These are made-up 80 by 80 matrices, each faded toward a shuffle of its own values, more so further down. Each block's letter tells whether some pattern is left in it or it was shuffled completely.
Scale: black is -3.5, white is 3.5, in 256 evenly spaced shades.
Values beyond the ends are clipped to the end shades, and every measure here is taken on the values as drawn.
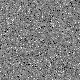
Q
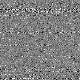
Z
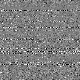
Z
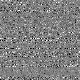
Z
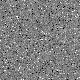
Q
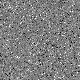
Q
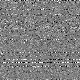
Z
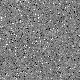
Q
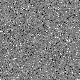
Q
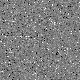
Q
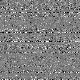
Z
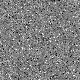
Q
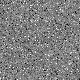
Q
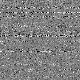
Z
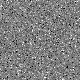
Q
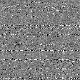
Z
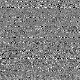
Z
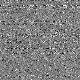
Z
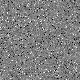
Q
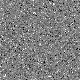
Q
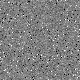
Q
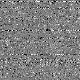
Z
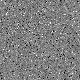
Q
